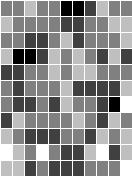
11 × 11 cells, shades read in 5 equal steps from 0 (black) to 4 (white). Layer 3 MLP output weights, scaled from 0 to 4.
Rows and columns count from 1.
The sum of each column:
26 20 17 21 21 20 18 21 22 21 30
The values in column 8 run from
1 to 3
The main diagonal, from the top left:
2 2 1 1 3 3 2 2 3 1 4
